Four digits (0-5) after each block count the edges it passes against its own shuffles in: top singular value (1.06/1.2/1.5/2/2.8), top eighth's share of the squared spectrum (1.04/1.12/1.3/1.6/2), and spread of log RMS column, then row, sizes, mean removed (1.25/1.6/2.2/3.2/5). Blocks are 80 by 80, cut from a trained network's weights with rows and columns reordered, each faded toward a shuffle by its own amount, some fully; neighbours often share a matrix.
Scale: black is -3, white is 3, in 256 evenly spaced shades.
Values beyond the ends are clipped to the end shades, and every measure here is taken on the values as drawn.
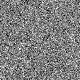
2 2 0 0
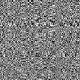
4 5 3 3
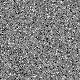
0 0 0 0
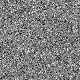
0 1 0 0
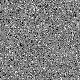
0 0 0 0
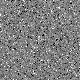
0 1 0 0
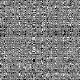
4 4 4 1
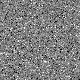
0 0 0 0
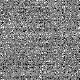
3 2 3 0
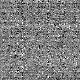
3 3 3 0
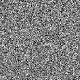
3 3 1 1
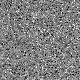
0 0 0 0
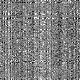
4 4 1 3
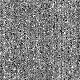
2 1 0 0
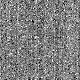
2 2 0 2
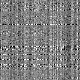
4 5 1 4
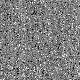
1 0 0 0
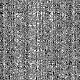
4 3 2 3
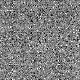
2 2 2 0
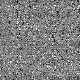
2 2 2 0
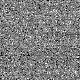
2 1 1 0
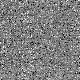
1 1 1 0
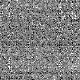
3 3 3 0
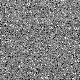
1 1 1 0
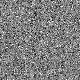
1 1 0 0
